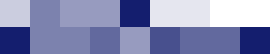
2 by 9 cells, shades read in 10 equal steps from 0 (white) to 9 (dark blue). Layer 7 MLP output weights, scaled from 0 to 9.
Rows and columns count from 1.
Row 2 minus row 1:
7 0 1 2 -5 6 5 6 9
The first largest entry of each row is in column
5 1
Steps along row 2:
down same up down up down same up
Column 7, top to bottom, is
1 6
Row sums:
26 57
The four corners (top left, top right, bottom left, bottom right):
2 0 9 9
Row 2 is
9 5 5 6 4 7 6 6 9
